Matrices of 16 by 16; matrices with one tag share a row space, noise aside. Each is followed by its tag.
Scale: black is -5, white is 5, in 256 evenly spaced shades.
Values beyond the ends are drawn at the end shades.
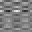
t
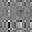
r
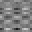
t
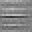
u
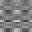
t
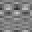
t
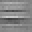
u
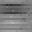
u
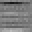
u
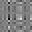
r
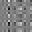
r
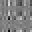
r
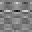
t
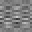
t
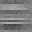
u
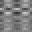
t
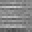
u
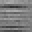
u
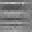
u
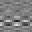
t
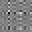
r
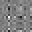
r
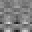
t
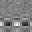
t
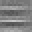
u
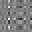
r
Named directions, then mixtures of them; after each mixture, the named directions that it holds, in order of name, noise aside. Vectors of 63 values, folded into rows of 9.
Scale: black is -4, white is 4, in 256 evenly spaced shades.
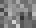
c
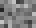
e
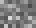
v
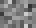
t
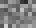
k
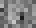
c, v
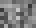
c, t, v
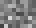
v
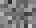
t, v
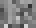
c, t, v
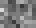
c, e, k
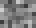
e, t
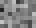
e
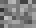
c, e, k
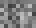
c, v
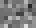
t, v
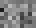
c, e, v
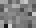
e, k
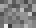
e, k, t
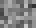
e, t, v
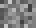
c, k, t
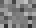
k, t, v
